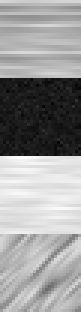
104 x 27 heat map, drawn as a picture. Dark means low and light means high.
It is made of 4 by 1 panels. Panel 1,1: high, streaked across. Panel 2,1: very low, fine-grained, faint in contrast. Panel 3,1: very high, streaked across, faint in contrast. Panel 4,1: high, slanting up to the right.
